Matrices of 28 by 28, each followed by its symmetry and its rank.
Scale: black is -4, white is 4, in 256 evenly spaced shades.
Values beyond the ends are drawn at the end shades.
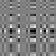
neither, rank one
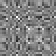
symmetric, rank three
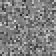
antisymmetric, full rank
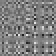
antisymmetric, rank two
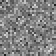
symmetric, full rank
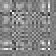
symmetric, rank three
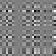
neither, rank one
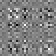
symmetric, rank two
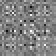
symmetric, rank three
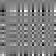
neither, rank one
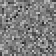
symmetric, full rank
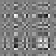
symmetric, rank two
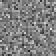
antisymmetric, full rank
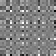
symmetric, rank two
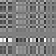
neither, rank one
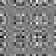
antisymmetric, rank two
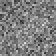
symmetric, full rank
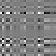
neither, rank one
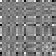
symmetric, rank two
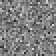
antisymmetric, full rank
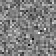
antisymmetric, full rank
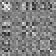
symmetric, rank three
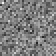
symmetric, full rank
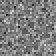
symmetric, full rank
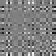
antisymmetric, rank two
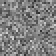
antisymmetric, full rank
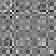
symmetric, rank two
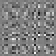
antisymmetric, rank two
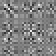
symmetric, rank three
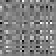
antisymmetric, rank two
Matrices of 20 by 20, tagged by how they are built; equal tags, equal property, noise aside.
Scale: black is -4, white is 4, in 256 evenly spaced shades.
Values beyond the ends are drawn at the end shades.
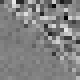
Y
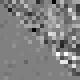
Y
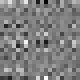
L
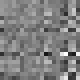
L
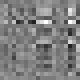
L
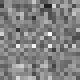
L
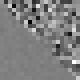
Y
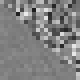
Y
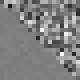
Y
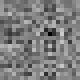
L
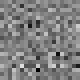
L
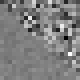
Y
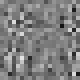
L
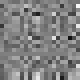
L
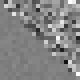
Y
